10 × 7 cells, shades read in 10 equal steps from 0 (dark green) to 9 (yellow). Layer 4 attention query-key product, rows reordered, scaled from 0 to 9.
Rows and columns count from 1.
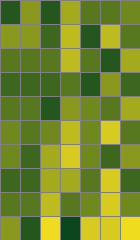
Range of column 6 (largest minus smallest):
7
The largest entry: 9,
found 2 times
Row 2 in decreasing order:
7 7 5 5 3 2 1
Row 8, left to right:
2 2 6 6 3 8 2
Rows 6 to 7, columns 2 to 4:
3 4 7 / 2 6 8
